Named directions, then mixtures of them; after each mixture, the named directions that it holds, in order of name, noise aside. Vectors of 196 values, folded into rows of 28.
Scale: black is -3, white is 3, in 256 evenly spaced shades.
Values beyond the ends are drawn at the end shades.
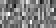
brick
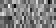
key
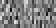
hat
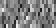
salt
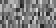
brick, hat, salt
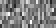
brick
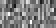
brick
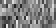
key, salt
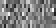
brick, salt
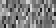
brick, hat, salt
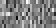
brick, hat, salt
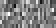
brick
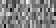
brick, hat, salt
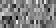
hat, key, salt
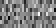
brick, hat, key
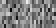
brick, hat, salt
